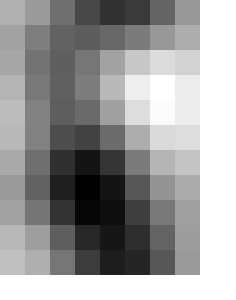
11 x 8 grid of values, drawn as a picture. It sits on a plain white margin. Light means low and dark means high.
The bottom middle is the smoothest part. The bottom middle is the ninth with the highest average. On average the colour sits 50% of the way up the scale. There are no lone odd cells.
